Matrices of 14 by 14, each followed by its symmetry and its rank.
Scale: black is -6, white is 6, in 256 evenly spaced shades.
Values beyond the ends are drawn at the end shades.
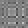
symmetric, rank one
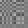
symmetric, rank one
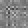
symmetric, rank three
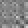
symmetric, rank three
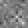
symmetric, rank three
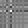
symmetric, rank one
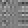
neither, rank two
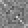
symmetric, full rank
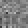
neither, rank three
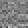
neither, rank three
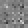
symmetric, rank two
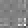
symmetric, rank two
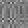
neither, rank two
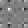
symmetric, rank two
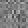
neither, rank three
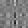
neither, rank two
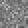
symmetric, full rank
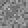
symmetric, full rank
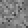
symmetric, full rank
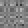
neither, rank two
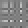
symmetric, rank one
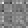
symmetric, rank two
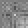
symmetric, rank three
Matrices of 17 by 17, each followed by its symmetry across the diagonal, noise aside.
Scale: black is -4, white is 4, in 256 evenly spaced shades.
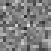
antisymmetric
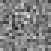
antisymmetric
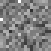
symmetric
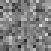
antisymmetric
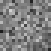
symmetric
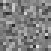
antisymmetric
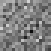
symmetric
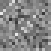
symmetric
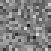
antisymmetric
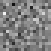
antisymmetric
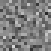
antisymmetric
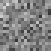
symmetric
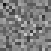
symmetric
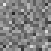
symmetric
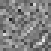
symmetric
